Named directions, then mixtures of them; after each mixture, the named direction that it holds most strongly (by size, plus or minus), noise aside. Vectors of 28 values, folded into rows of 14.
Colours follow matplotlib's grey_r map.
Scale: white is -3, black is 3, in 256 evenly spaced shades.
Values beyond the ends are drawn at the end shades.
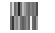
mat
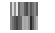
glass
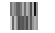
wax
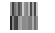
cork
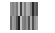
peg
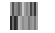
cork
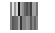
glass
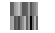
mat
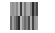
peg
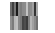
glass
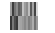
cork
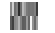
mat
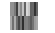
wax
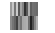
glass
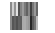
glass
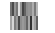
mat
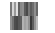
glass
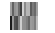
cork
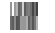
glass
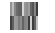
mat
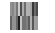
peg
